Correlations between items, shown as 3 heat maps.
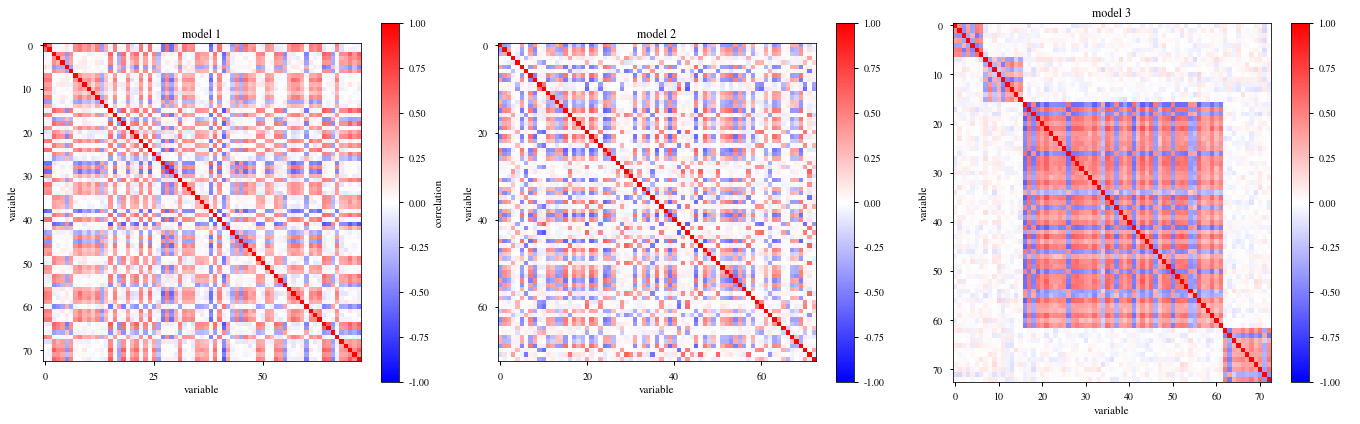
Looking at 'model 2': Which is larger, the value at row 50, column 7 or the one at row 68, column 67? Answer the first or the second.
the second
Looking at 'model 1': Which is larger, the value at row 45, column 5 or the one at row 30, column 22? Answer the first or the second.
the second
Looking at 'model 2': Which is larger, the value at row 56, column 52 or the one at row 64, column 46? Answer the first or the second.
the second
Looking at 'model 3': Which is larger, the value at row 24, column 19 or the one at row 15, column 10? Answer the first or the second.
the first
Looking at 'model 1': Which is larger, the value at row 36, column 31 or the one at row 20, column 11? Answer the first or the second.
the first
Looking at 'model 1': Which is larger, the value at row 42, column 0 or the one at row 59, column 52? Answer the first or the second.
the second
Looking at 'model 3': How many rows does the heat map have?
73
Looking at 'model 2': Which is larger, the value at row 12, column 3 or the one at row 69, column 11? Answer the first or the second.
the second
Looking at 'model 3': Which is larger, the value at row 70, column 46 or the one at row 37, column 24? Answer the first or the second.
the first
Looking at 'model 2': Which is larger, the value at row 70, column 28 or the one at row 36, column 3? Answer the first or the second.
the first
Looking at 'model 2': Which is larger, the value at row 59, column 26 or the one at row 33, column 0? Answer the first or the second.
the first
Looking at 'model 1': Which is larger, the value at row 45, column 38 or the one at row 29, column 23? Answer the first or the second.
the first
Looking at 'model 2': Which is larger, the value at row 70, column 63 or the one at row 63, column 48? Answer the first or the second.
the second
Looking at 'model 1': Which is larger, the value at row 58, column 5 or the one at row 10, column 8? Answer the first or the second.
the second
